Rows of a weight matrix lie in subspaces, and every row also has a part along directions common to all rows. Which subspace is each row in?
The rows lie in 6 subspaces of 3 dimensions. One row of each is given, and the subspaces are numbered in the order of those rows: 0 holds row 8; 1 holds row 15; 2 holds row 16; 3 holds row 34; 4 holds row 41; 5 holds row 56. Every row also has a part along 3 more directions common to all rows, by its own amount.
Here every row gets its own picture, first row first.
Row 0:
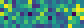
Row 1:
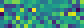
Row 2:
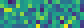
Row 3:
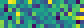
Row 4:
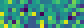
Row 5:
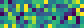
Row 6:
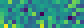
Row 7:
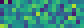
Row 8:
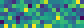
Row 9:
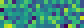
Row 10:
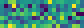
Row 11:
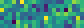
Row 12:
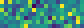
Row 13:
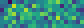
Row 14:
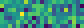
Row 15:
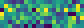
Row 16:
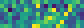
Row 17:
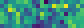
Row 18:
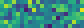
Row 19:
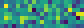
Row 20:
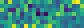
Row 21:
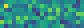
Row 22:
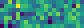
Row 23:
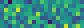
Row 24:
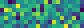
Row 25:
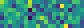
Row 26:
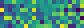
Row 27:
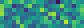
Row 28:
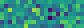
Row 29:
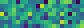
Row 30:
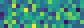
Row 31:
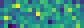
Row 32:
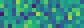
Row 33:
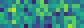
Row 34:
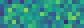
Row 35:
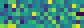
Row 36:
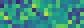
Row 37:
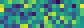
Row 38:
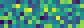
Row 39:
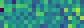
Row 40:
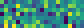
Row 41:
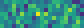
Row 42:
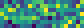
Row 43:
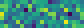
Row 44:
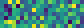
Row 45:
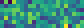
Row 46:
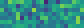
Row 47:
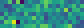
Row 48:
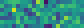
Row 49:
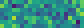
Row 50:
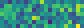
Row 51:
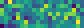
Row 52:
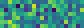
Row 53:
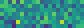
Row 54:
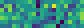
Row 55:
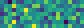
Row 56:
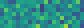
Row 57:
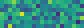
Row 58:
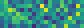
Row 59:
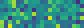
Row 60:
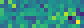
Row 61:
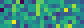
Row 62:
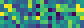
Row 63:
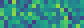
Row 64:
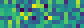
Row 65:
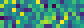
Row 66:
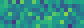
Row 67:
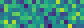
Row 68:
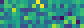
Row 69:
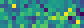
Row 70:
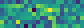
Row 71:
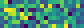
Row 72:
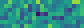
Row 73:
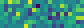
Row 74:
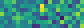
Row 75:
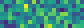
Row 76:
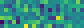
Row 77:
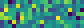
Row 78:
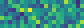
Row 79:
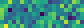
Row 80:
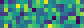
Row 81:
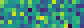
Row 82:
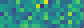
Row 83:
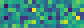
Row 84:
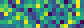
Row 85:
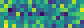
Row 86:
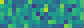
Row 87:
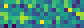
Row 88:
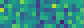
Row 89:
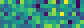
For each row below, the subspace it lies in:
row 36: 1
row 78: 5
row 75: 3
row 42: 1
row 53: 2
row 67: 3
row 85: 3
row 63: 1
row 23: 1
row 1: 1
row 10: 0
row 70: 0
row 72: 4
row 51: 4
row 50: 1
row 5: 4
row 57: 0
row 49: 4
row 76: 0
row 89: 5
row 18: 3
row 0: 1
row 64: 5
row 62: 1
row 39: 1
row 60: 4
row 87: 0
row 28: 0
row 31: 4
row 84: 5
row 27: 3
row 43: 3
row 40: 3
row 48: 2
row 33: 2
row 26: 1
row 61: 2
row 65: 2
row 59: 0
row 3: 0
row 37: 3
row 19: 0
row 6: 3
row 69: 4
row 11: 2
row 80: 4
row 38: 5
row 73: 0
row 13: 3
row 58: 5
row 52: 2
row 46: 2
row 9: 1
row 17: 2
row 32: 1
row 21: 0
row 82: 5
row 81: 5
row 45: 1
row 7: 4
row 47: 2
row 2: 5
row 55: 3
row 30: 3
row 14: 1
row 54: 2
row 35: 0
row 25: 5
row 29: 5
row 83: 0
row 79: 3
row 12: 4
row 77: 0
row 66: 2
